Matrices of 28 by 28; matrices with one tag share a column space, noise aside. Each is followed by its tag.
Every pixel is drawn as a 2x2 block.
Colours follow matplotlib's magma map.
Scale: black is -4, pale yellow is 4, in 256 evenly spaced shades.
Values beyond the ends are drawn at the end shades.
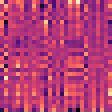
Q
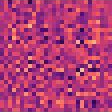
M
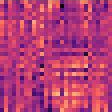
Q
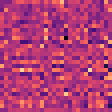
M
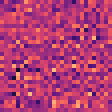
M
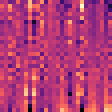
Q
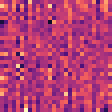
Q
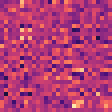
M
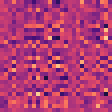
M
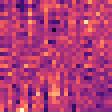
Q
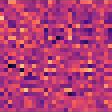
M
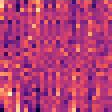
Q
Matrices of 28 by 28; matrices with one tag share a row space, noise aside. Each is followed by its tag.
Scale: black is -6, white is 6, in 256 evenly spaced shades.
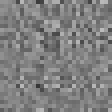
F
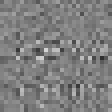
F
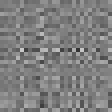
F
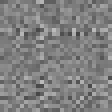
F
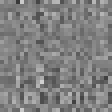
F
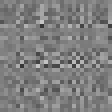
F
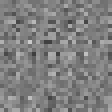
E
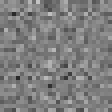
E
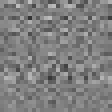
E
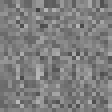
F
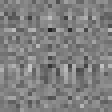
E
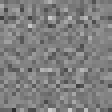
E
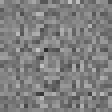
F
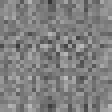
E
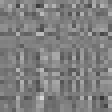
F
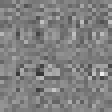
F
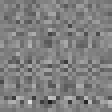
E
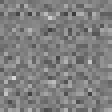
E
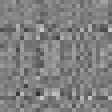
F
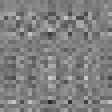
E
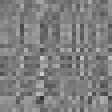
F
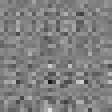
E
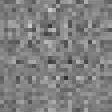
E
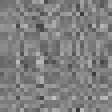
F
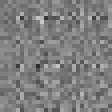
F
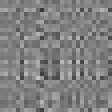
F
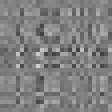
F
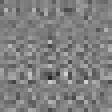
E
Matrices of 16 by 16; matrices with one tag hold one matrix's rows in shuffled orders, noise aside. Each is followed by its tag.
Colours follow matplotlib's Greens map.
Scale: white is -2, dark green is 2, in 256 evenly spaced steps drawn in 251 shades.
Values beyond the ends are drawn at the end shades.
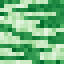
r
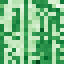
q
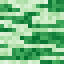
r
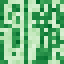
q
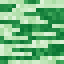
r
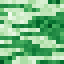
r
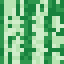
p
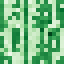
q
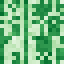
q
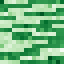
r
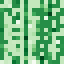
q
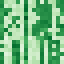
q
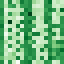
p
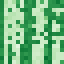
p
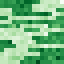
r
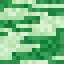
r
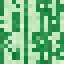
q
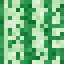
p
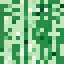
q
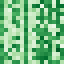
q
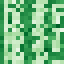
p
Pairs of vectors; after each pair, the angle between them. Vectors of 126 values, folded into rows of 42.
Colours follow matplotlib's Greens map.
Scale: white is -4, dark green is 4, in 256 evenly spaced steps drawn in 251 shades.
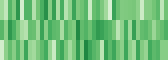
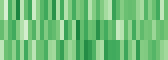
nearly parallel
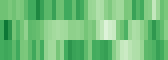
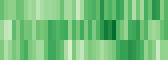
nearly opposite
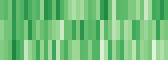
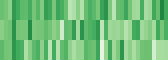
nearly parallel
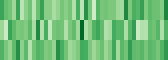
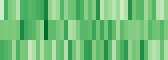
orthogonal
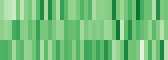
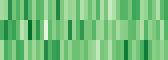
orthogonal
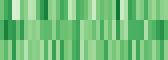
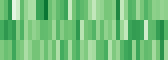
nearly parallel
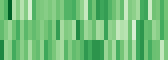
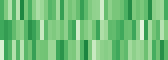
partly opposed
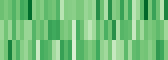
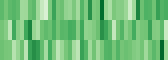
orthogonal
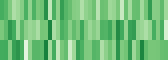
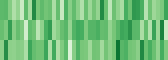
partly aligned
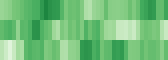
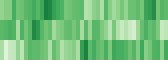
nearly parallel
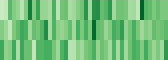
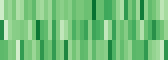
partly aligned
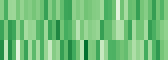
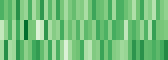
partly opposed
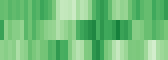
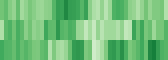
nearly opposite
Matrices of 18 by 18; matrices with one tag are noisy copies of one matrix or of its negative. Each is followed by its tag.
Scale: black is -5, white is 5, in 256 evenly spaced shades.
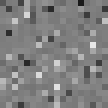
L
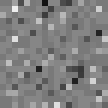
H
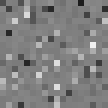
L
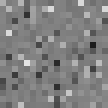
L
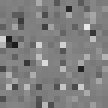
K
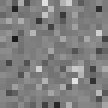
H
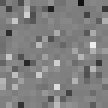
L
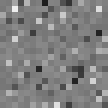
H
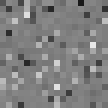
L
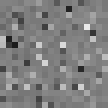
K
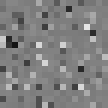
K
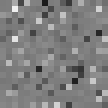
H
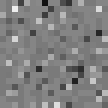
H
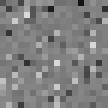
L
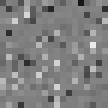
L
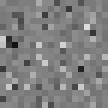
K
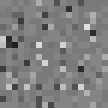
K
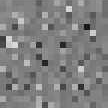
K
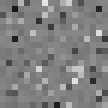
H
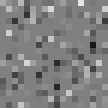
L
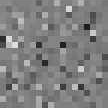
K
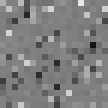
L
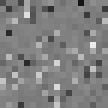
L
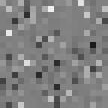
L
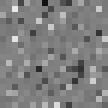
H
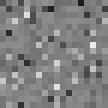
L
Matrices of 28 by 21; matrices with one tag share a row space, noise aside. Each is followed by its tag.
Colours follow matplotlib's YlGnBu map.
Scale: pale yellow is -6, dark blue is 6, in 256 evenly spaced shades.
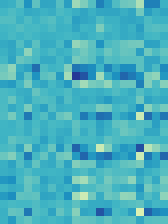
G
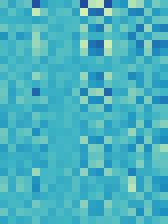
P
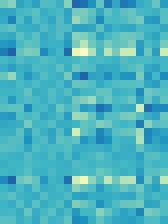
G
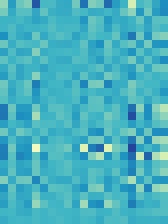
P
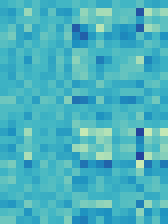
G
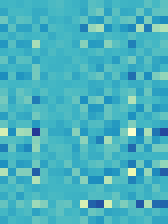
P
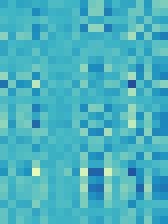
P
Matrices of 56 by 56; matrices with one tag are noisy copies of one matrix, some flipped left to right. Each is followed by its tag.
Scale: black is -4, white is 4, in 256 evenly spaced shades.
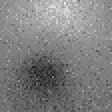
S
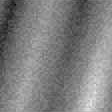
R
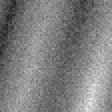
R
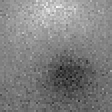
S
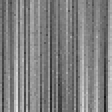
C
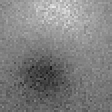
S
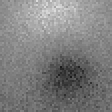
S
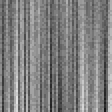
C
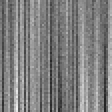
C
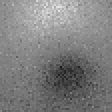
S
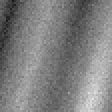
R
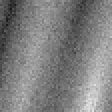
R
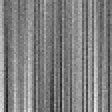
C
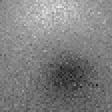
S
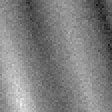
R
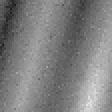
R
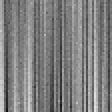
C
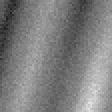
R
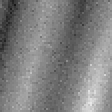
R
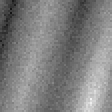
R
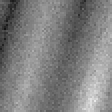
R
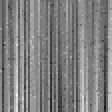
C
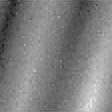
R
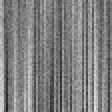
C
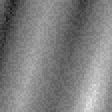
R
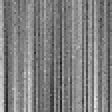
C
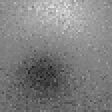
S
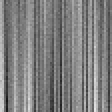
C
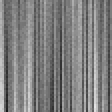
C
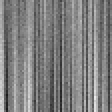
C
